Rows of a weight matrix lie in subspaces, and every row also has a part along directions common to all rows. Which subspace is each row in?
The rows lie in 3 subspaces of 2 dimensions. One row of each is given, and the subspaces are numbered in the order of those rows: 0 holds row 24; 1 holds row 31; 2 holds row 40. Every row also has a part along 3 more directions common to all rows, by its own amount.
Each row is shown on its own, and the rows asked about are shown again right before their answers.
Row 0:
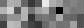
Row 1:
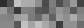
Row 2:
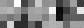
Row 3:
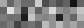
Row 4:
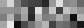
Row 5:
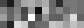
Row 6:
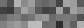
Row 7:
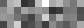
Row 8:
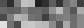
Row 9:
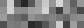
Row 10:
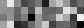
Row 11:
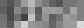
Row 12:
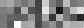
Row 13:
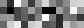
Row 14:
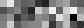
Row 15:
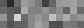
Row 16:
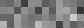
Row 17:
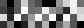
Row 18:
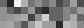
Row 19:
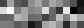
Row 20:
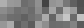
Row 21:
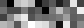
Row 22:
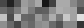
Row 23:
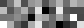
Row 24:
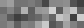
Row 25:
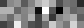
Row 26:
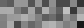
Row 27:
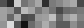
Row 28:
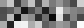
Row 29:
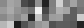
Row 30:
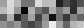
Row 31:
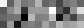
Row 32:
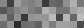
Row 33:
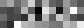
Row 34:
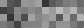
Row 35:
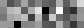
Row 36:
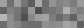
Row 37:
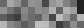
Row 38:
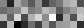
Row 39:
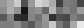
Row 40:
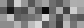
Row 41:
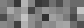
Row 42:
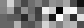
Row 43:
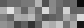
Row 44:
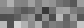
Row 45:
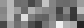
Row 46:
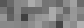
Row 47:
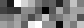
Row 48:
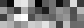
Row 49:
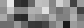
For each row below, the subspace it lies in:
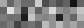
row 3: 1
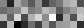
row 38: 1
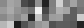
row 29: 0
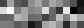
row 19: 2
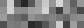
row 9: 2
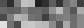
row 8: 2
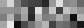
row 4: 0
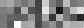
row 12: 0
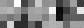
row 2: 1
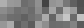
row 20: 0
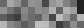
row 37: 0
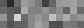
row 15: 1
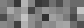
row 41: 2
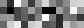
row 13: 2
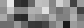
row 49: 2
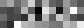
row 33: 0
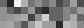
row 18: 2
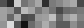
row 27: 1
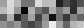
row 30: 1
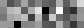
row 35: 0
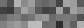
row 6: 2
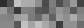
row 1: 2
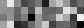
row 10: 0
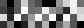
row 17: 1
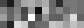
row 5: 0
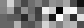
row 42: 0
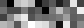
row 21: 2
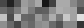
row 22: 1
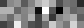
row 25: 0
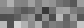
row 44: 1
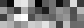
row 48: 2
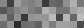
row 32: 1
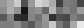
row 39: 1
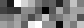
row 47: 2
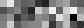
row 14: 0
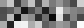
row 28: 1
